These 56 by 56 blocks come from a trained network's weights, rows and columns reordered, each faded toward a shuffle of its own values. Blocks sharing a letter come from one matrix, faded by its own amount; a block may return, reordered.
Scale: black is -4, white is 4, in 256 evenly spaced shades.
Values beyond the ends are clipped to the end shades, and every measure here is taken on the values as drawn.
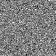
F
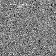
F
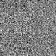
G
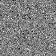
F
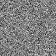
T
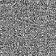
G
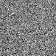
F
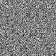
G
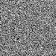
T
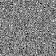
T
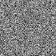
G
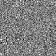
G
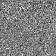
F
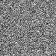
T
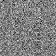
T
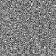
G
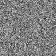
F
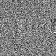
T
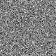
F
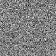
T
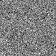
F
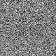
G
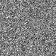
F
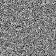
F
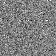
F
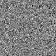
T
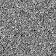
F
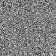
G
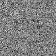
T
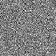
G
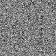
T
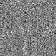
G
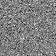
F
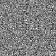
G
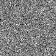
F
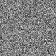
T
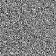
G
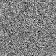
T
